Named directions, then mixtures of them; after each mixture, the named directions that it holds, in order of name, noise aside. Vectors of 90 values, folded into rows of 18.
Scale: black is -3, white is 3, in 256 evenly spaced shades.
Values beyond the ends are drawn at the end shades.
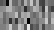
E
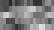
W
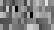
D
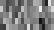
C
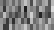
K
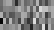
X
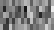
K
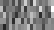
C, K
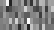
E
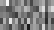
E, X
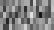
K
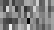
D, E, K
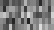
E, K, W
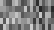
K, X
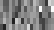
C, K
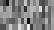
C, E, K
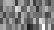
C, D, X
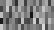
C, D, X
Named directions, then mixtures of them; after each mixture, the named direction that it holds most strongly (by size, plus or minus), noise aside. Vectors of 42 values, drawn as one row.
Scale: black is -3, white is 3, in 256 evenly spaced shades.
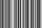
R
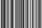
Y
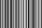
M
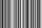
R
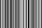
M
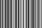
M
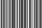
M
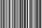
M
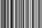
Y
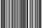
M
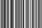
Y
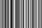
M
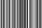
M
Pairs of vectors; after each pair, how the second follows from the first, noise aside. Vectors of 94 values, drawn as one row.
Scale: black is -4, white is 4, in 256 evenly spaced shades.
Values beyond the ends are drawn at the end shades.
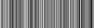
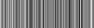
sign-scrambled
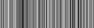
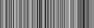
wrapped around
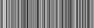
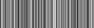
wrapped around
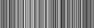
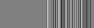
partly zeroed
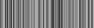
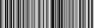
scaled up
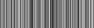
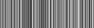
sign-scrambled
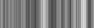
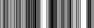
scaled up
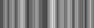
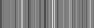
partly zeroed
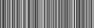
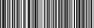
scaled up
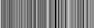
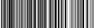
scaled up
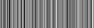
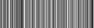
sign-scrambled
